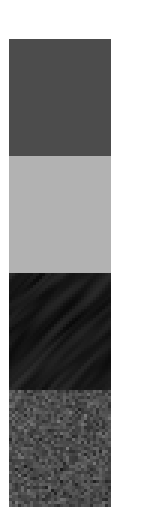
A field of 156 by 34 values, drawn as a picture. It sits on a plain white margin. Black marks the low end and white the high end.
The table splits into 4 rows of 1 panel. Panel 1,1: low, flat. Panel 2,1: high, flat. Panel 3,1: very low, slanting up to the right, faint in contrast. Panel 4,1: low, fine-grained.
